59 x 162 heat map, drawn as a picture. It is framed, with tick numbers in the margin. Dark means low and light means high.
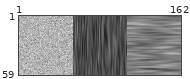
The table splits into one row of 3 panels. Panel 1,1: high, fine-grained. Panel 1,2: low, streaked downward. Panel 1,3: middling, streaked across.
